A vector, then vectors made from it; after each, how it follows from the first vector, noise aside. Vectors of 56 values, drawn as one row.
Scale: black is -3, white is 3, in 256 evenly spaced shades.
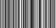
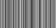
shrunk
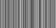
shrunk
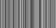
shrunk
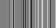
partly zeroed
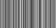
shrunk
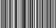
reversed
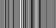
partly zeroed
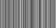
shrunk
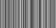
shrunk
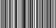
reversed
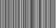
shrunk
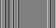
partly zeroed
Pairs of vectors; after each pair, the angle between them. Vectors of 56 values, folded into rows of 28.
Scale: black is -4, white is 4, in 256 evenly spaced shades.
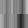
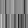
partly aligned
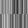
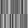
partly aligned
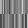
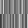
nearly parallel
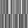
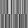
nearly parallel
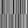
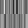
orthogonal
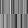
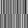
partly opposed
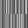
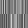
orthogonal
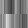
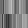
nearly opposite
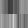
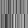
orthogonal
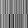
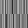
partly aligned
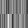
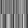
partly aligned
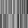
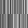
partly opposed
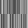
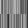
nearly opposite
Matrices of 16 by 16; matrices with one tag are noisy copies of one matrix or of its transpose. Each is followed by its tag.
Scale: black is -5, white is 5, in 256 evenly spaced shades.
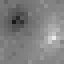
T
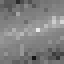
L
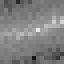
L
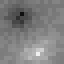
T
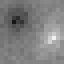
T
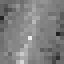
L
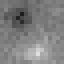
T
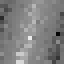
L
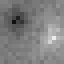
T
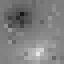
T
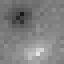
T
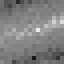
L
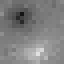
T
